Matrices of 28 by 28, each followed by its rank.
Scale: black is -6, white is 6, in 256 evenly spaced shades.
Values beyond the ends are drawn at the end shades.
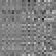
three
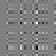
one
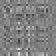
three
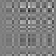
one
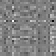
three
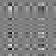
one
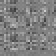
three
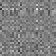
three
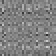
three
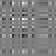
one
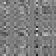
three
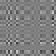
one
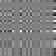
one
